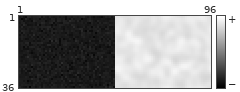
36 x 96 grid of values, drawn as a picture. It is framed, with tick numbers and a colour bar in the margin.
The table splits into one row of 2 panels. Panel 1,1: very low, fine-grained, faint in contrast. Panel 1,2: very high, blotchy, faint in contrast.
